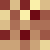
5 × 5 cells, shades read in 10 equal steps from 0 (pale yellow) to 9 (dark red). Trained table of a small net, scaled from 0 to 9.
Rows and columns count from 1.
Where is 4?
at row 4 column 2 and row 4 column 4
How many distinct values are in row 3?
3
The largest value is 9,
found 2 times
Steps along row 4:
down up down up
